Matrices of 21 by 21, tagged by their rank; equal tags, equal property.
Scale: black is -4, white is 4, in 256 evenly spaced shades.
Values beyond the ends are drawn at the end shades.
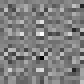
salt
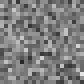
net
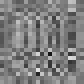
salt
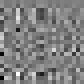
salt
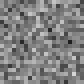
net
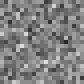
net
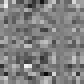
salt
